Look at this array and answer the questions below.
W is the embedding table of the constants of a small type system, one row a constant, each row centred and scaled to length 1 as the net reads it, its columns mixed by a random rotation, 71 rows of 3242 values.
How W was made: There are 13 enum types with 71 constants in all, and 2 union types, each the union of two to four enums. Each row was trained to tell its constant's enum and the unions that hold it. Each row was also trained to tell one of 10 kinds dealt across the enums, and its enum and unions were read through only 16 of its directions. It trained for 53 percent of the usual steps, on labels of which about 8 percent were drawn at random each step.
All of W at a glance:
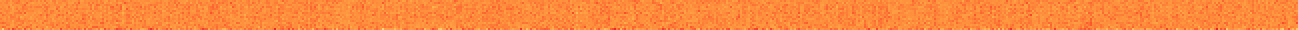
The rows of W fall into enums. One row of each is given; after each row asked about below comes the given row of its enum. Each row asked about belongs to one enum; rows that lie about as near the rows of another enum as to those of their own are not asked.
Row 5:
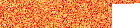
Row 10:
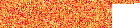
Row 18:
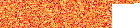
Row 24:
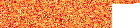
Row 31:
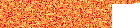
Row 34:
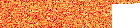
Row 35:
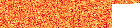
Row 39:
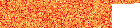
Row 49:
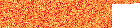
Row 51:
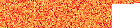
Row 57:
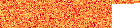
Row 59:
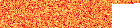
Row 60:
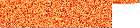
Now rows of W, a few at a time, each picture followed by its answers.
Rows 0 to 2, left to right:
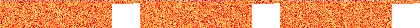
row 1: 5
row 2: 18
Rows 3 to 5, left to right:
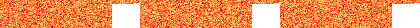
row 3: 35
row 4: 31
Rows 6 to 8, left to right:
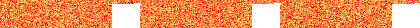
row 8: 31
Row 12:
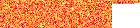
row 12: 60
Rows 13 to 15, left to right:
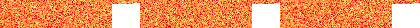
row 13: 34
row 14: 24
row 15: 18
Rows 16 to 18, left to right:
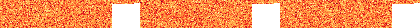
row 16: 59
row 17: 39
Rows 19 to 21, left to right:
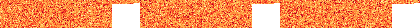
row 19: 35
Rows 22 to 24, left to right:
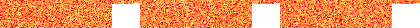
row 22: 39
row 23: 59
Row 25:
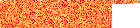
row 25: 5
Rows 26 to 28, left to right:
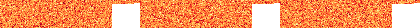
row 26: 31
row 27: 18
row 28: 39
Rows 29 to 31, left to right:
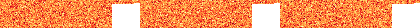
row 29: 57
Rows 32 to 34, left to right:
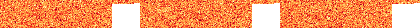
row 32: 24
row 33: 24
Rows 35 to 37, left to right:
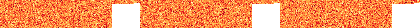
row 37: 59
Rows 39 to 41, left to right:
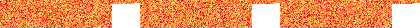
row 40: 31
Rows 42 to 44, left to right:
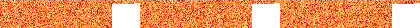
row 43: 31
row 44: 59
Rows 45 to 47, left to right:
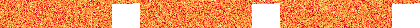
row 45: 35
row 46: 57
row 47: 5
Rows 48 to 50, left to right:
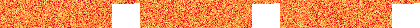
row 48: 59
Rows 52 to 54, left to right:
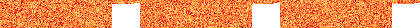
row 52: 39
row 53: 49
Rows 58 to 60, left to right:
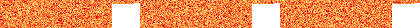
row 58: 18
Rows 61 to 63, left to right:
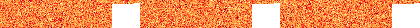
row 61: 24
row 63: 5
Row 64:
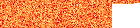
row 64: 24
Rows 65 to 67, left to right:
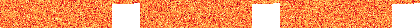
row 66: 35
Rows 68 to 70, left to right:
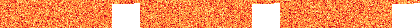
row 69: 60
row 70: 34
